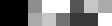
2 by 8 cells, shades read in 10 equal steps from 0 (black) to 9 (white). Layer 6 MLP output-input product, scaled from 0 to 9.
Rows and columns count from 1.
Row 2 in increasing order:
0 0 2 2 4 6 7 9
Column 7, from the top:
7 2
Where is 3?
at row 1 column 6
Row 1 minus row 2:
0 0 -1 2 5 1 5 -3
